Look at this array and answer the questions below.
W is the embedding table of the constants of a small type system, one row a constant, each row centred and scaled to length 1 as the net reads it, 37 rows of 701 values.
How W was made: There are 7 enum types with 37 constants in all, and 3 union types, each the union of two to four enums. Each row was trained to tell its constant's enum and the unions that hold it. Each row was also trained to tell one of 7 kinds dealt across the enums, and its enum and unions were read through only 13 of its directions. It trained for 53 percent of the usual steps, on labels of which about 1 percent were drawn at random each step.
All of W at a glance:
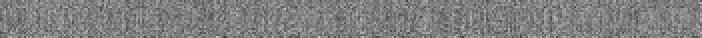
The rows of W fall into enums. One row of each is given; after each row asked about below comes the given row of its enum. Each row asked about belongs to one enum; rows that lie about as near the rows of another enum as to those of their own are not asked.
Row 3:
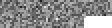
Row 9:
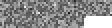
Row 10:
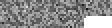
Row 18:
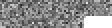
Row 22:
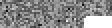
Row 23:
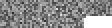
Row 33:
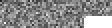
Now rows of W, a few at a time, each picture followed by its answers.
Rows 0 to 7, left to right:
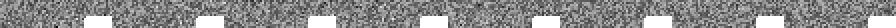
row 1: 3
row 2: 33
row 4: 9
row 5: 22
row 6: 3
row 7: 3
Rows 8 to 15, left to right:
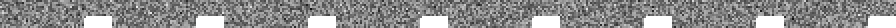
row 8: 10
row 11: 23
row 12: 18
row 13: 23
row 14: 33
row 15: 9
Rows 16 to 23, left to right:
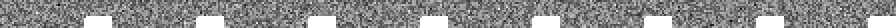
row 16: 10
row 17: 33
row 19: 33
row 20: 22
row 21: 33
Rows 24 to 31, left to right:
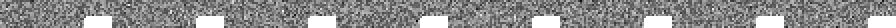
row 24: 22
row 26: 22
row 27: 3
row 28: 23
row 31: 22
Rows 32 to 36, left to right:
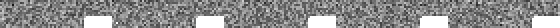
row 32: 9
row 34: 3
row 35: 10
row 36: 9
